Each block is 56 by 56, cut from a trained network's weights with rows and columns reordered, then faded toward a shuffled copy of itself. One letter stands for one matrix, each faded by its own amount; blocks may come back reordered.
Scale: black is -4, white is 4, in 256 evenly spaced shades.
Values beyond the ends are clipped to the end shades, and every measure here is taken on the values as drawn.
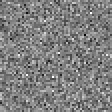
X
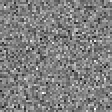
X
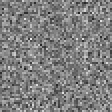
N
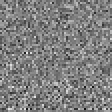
N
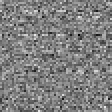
N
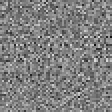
N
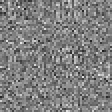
N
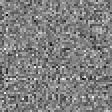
N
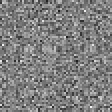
N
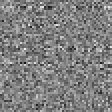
N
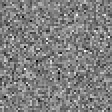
X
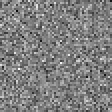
X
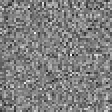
N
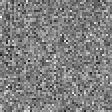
X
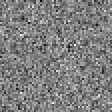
X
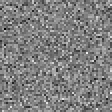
X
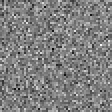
X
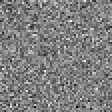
X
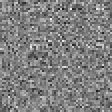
N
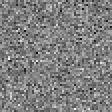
X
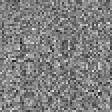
N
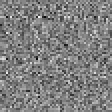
N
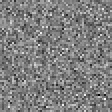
X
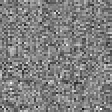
N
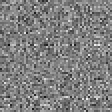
N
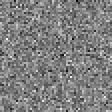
X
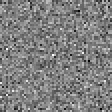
X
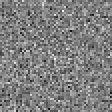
X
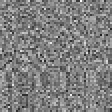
N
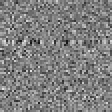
N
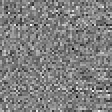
N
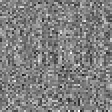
N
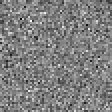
X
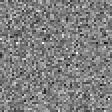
X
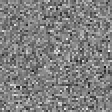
X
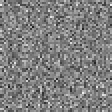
N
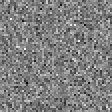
X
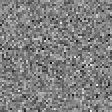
X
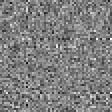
N
